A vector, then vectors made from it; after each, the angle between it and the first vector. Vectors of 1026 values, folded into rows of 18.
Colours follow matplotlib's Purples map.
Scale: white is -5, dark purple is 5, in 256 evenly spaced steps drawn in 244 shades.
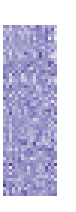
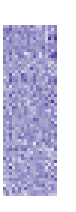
nearly opposite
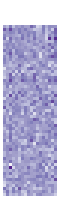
nearly opposite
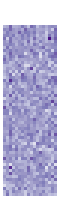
nearly opposite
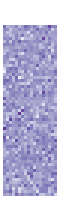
orthogonal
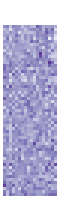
nearly parallel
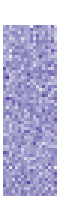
partly aligned
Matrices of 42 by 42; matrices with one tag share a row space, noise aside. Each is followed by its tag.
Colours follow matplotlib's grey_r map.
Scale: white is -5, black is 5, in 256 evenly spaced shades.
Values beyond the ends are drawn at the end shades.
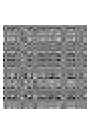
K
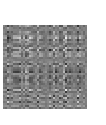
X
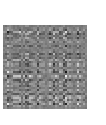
X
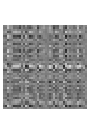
X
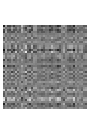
K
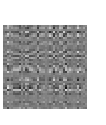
X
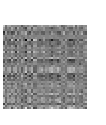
K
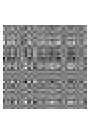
K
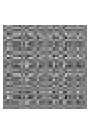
X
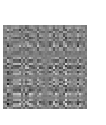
X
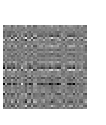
K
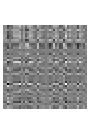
X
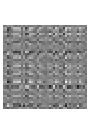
X
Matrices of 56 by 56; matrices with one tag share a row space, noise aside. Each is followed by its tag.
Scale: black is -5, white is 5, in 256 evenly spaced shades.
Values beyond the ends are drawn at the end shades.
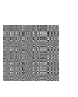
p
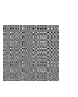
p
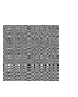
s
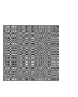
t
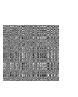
p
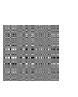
t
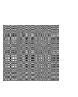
t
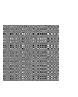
p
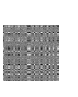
s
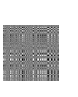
p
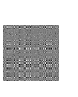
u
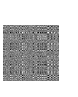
p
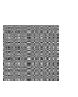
s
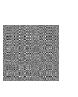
u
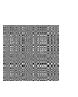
p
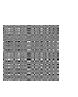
s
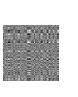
s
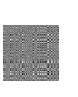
p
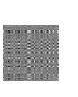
s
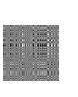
p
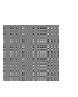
p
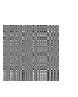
p
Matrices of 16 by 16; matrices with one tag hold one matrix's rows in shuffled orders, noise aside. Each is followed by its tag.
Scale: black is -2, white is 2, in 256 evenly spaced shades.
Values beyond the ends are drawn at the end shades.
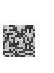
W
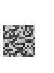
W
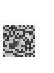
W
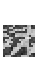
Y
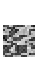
Y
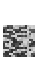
Y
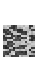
Y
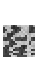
Y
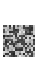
W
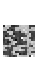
Y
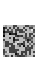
W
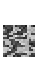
Y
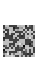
W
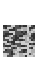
Y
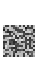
W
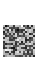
W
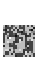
W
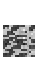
Y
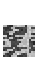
Y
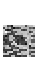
Y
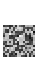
W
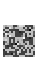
W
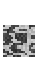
Y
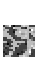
Y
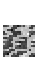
Y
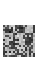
W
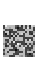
W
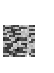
Y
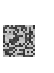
W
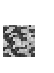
Y
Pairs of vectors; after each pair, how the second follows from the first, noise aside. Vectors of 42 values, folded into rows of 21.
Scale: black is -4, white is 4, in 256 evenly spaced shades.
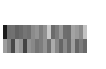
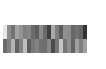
negated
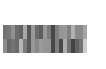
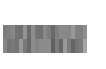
shrunk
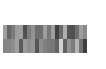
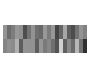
copied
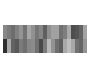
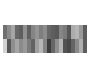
negated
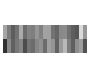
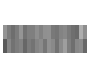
shrunk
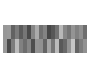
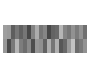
copied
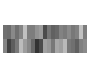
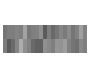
shrunk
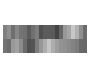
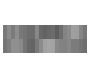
shrunk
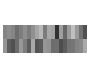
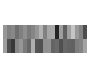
copied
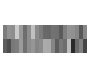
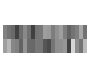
negated
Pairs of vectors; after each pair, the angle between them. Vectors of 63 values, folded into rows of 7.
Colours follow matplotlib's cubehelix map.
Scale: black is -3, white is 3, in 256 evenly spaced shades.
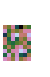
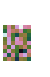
nearly opposite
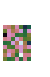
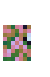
partly aligned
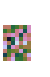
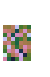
partly opposed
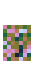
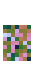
orthogonal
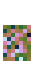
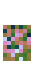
nearly parallel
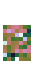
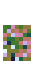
partly aligned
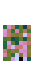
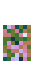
nearly parallel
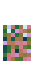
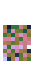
partly opposed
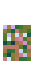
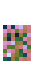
nearly opposite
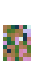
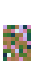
orthogonal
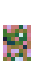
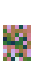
nearly parallel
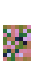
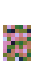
orthogonal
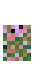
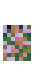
partly aligned
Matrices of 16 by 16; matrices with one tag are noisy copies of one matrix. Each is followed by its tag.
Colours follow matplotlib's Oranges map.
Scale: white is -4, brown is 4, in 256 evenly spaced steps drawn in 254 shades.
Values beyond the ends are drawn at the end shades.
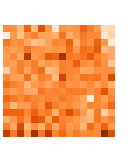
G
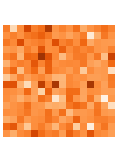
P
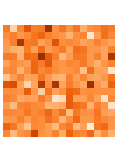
P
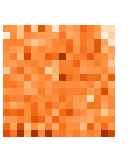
G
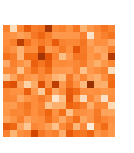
P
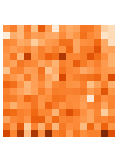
G
